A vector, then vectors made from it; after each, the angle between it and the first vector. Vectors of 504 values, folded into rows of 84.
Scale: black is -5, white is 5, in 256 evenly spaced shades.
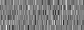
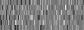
orthogonal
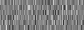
nearly parallel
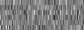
partly aligned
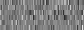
orthogonal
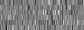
nearly opposite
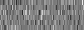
orthogonal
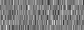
nearly parallel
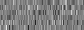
nearly parallel
